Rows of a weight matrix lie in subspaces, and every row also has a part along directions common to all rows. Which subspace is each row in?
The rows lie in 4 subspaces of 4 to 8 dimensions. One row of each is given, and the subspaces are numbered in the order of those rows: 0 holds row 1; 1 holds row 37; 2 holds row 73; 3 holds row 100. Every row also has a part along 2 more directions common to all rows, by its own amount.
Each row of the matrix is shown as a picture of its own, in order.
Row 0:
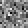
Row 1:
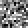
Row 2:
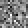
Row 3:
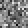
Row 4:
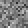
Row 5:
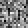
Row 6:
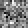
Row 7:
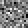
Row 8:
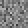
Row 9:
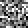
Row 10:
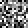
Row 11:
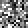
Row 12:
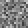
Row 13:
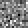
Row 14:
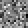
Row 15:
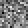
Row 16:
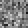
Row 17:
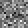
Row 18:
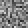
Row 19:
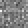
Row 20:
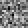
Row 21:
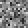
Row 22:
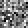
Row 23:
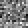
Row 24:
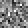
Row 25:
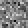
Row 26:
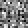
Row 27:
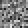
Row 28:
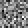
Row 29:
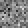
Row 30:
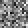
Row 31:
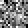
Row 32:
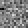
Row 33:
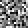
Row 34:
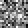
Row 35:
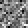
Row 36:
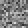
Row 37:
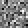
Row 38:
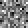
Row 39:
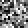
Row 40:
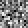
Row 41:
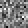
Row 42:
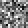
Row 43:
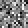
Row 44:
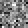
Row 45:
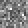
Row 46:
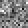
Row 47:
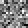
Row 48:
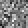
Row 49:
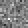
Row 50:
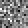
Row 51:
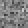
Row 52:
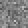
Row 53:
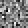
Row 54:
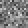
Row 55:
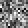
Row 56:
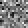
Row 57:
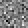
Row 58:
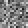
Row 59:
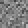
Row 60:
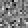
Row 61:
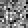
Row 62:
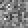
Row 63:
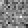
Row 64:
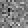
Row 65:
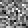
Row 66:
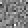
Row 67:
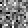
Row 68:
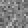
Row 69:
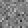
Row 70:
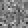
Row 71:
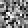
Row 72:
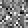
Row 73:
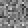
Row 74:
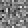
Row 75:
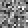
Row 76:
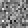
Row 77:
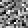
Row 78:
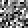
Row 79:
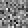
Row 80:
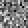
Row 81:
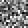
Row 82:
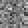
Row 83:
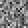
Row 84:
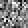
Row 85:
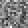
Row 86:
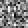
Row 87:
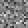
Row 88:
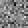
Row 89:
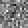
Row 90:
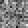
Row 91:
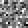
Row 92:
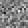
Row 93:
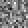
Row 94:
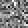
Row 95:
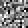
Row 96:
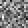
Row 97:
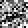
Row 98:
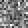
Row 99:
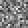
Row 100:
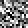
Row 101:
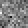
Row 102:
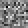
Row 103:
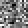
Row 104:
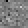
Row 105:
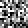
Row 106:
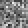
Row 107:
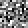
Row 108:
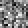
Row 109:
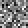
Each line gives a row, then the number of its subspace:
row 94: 0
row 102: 1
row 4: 1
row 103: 0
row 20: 1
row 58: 1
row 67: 3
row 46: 3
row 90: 1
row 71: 3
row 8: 3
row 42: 1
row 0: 3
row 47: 1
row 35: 1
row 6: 2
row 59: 1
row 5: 2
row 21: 1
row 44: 0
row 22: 3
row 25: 0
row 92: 2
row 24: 3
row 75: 1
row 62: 0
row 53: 3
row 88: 0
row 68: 0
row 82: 0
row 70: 3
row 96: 2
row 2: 0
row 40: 3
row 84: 3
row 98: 0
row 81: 0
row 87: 3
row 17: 3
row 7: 3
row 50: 0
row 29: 3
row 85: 2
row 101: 0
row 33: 2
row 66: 3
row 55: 1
